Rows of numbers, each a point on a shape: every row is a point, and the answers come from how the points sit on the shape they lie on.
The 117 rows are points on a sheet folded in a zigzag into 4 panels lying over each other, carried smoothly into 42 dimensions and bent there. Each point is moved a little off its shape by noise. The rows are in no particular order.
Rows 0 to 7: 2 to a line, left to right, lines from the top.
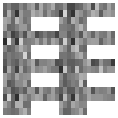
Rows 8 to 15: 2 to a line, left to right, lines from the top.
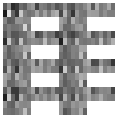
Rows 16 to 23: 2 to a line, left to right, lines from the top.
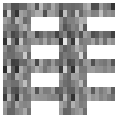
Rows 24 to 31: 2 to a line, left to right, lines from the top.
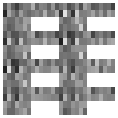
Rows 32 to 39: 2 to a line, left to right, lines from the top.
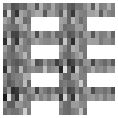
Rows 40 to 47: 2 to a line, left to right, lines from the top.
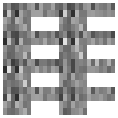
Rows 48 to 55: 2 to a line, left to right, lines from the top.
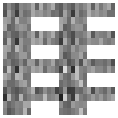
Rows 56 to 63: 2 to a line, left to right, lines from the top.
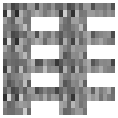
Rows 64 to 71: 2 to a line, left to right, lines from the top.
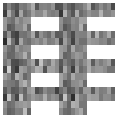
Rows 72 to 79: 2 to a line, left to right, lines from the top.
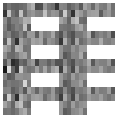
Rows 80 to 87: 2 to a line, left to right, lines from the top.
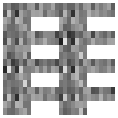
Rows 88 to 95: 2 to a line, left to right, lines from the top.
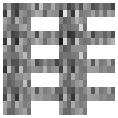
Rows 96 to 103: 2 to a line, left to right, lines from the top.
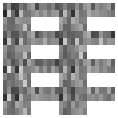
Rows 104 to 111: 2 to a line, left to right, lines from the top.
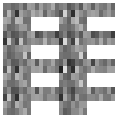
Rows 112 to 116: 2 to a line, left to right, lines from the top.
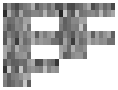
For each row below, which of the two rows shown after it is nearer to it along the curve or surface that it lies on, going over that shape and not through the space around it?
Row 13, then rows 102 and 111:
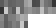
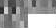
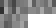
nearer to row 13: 111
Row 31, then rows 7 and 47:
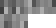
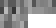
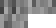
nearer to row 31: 47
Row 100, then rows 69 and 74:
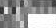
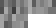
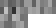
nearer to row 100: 74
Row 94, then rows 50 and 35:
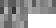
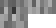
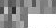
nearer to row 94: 50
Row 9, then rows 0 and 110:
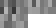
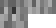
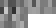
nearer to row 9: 0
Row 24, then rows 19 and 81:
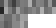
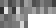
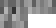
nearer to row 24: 81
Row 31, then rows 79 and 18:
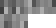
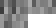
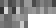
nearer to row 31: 79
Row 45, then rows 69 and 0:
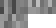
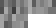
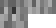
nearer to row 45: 69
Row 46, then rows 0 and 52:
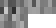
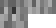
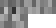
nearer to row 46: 52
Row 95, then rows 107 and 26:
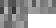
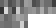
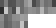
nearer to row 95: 26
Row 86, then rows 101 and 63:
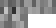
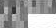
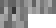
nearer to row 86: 63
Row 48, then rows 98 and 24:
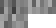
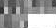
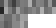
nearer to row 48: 24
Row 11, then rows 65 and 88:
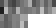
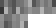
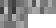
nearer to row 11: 65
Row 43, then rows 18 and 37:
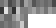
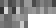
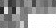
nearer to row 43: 37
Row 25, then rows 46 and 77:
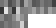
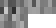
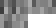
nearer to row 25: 46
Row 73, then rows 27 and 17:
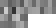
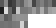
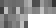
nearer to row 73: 27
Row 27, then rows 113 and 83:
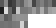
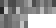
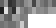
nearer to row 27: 83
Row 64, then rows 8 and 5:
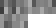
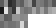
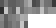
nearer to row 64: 5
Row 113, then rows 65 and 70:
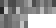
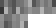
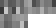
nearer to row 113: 70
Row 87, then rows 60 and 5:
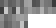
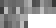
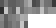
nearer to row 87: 5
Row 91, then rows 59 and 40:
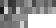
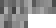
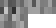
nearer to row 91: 40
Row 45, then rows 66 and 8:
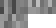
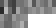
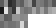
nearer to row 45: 66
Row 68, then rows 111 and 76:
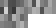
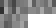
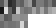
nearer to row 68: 76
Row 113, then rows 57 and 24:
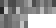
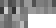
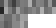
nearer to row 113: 24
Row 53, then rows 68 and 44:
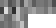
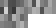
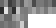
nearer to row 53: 44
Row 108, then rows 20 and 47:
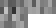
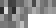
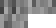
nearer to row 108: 20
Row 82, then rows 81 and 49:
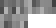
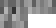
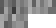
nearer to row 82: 49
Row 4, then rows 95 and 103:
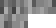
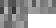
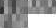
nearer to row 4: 103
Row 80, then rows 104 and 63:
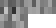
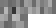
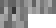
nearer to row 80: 104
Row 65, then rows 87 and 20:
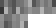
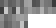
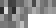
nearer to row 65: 87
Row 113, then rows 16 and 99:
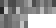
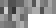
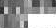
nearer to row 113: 99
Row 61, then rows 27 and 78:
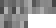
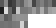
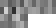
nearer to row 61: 27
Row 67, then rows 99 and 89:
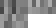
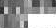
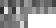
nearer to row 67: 99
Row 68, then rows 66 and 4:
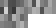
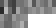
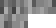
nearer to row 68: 66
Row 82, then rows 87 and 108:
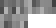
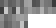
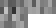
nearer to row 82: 87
